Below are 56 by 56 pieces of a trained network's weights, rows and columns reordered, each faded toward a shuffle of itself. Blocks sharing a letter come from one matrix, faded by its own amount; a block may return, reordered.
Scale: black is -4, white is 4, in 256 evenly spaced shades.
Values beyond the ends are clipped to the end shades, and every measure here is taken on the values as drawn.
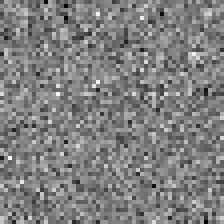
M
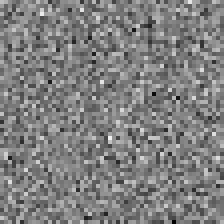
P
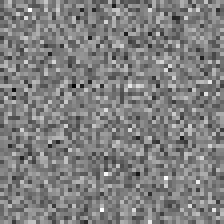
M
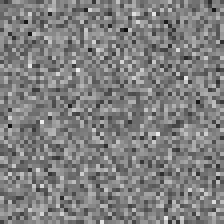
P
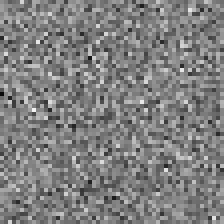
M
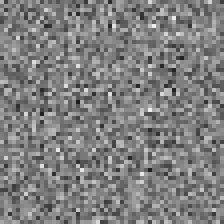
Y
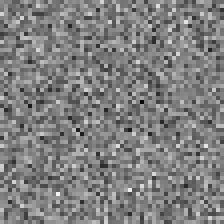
P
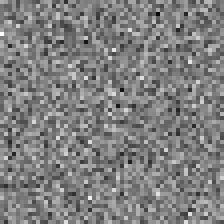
P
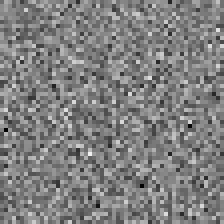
P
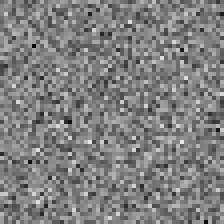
P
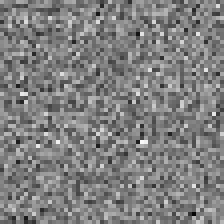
Y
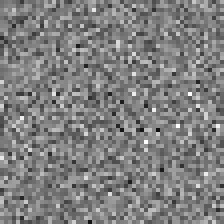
M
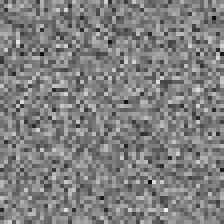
P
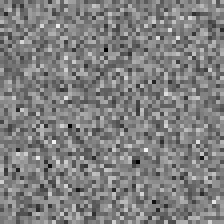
M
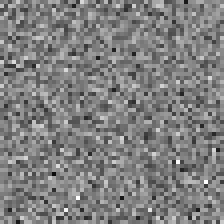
M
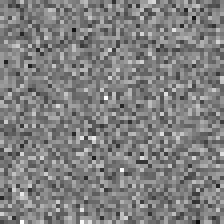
Y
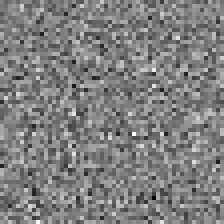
Y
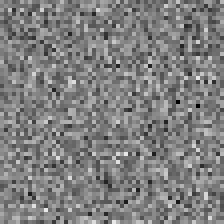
Y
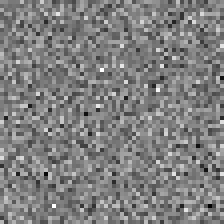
M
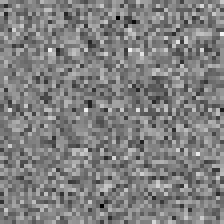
Y
